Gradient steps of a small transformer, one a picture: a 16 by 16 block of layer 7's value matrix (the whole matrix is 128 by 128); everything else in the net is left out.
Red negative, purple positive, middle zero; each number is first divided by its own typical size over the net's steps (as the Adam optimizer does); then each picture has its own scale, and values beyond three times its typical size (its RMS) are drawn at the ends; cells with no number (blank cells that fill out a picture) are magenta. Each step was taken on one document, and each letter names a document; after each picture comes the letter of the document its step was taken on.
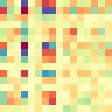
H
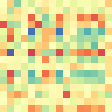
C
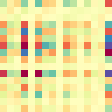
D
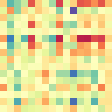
C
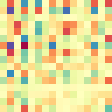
H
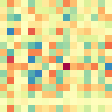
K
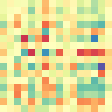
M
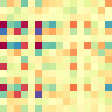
D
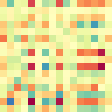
M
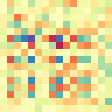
K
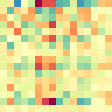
H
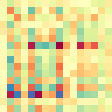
K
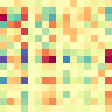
H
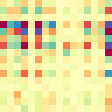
D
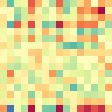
C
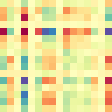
H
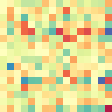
K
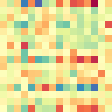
M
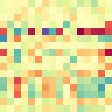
M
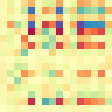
M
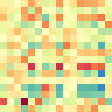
C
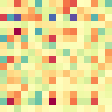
H
